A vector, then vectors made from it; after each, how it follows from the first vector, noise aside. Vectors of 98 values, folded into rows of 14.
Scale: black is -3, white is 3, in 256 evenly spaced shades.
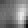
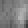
shrunk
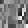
sign-scrambled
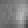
shrunk
